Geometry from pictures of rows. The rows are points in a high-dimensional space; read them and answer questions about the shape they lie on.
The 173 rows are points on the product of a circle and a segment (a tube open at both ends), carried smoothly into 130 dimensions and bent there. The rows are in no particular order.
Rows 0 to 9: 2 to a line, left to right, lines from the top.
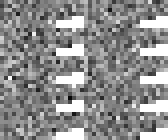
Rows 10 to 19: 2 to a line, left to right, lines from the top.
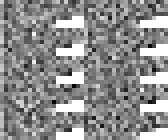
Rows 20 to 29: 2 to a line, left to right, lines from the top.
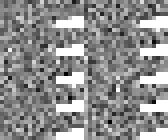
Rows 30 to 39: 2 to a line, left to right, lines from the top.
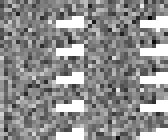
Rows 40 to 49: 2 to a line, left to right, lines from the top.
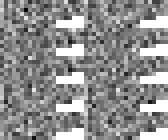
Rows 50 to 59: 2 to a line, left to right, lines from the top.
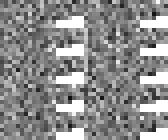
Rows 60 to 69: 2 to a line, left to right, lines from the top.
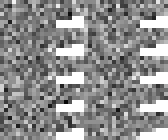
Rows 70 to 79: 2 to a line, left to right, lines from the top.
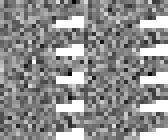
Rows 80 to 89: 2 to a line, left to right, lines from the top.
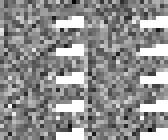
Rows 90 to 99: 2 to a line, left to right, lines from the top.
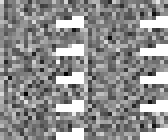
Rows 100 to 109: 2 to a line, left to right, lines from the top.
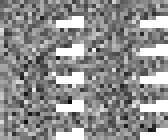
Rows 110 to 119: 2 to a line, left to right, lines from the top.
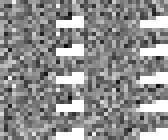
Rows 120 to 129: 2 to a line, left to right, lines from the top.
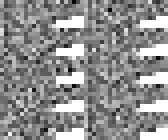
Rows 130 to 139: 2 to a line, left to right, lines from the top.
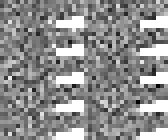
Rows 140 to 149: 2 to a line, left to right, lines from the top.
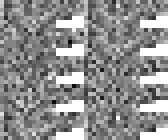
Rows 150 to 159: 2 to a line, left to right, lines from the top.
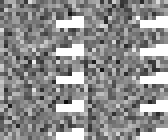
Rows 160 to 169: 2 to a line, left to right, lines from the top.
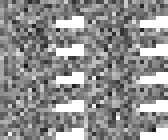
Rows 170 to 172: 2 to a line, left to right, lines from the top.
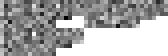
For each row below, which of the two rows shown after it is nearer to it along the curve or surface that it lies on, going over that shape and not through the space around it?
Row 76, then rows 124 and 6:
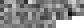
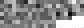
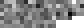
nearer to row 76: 124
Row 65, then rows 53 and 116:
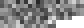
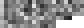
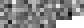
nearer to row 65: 116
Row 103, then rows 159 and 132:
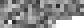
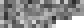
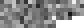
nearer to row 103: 159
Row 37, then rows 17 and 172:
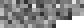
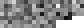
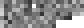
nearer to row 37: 17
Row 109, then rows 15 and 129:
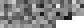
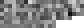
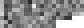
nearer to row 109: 129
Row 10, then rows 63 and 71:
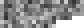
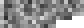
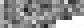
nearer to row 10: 71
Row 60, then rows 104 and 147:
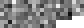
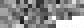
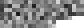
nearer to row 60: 104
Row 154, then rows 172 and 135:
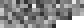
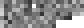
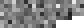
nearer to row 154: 135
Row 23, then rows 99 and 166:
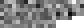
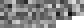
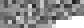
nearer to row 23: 99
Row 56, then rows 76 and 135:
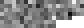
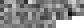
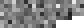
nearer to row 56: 135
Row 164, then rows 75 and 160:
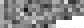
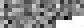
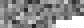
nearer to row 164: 160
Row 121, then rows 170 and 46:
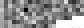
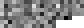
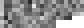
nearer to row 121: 46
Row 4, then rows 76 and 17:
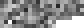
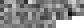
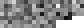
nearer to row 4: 76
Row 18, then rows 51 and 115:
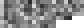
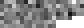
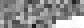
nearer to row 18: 115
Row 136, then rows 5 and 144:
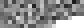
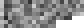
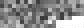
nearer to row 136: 144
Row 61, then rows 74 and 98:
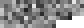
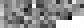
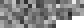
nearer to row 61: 74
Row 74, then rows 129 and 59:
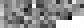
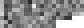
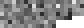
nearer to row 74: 129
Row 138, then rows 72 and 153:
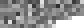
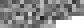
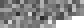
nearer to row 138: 72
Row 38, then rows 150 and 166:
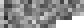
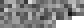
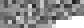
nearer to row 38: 166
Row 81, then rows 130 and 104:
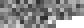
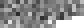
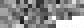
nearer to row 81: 104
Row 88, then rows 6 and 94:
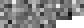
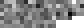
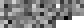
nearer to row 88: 6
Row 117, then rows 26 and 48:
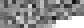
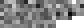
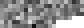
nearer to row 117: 48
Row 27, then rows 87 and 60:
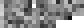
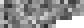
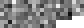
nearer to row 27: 87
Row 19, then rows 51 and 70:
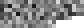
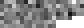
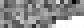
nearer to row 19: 51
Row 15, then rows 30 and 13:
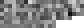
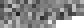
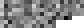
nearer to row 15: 30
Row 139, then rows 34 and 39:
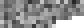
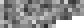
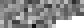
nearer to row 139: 39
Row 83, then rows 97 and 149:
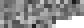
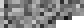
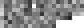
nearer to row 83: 97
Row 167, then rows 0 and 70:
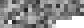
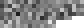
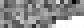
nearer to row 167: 70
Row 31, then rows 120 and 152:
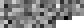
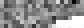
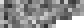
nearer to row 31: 152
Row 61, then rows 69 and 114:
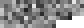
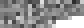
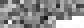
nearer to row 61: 114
